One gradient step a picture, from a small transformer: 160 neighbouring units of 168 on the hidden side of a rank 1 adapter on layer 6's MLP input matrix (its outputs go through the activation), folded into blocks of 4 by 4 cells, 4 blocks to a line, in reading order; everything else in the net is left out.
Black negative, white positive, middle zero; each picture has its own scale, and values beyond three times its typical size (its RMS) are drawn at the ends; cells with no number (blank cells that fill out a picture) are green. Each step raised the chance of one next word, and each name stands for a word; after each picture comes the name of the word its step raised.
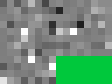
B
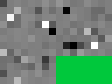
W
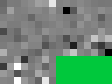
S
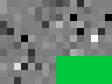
S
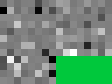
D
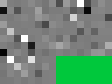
D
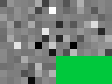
S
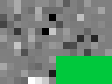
S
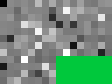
B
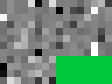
B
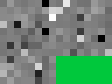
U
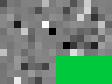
W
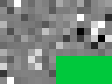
W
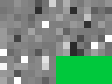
W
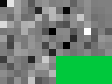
W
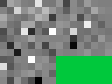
B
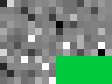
B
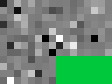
D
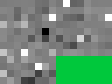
U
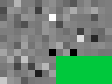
D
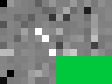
D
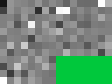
D
